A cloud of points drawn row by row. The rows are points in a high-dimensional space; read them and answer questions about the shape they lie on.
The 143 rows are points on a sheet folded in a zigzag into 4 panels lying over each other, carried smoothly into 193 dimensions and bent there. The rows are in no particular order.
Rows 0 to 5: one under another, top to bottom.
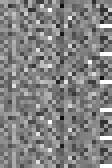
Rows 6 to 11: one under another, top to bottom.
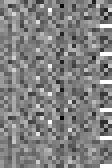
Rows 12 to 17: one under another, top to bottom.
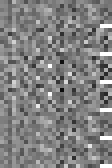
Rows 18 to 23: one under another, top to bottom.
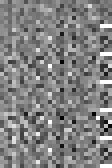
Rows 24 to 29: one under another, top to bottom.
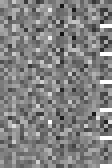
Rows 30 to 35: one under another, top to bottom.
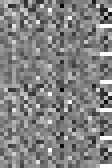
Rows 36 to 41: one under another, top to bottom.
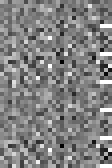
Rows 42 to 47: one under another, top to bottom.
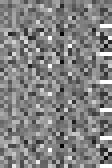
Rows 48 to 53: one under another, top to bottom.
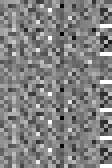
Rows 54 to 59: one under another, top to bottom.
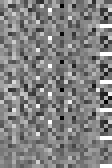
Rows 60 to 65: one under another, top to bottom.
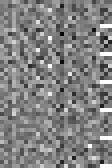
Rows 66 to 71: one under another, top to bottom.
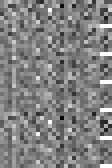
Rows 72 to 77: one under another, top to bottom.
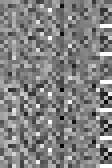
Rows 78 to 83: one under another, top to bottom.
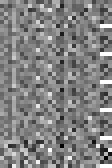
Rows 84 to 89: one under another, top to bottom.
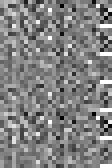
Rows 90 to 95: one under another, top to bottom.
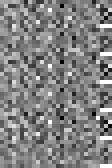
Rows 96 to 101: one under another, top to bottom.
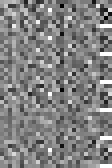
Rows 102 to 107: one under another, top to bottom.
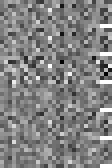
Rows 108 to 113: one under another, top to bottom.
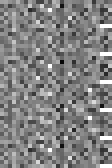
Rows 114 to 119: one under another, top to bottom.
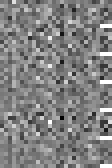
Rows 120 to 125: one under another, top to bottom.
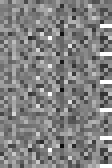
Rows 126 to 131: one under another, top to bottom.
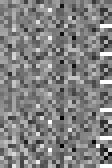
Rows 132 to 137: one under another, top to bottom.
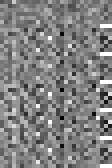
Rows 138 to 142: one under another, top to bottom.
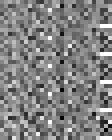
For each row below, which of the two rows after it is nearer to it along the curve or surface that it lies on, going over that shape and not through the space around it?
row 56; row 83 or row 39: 83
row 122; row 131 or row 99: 131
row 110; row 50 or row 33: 50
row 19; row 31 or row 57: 57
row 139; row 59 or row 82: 82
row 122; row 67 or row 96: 96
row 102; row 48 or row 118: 118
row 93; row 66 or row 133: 133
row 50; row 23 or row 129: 129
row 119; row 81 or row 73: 81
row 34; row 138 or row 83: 83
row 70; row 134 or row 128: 134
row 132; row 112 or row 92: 112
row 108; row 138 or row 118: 118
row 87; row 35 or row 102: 102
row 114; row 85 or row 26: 85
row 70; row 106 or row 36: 36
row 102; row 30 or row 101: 101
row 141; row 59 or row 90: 59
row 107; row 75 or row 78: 78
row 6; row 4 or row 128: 4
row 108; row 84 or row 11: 11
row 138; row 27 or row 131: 27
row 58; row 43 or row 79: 79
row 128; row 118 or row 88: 88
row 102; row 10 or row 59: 59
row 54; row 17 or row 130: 130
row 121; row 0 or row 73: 73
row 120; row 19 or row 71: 19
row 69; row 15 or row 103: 15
